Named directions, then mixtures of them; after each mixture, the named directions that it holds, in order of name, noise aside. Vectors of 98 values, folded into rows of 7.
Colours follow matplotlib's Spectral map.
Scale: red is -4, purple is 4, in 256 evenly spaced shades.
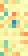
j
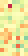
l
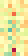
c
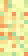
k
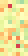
l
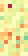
l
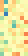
j, k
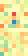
j, k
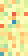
j, k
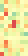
j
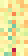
c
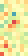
j, k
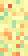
j, l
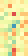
c, j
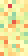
j, k, l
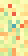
c, j, l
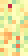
l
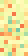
c, k, l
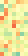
j, l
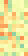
k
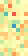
c, j, l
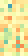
l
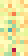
c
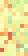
k, l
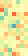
c, j, l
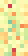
c, l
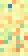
l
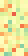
c, k, l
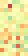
l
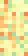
k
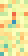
j, k
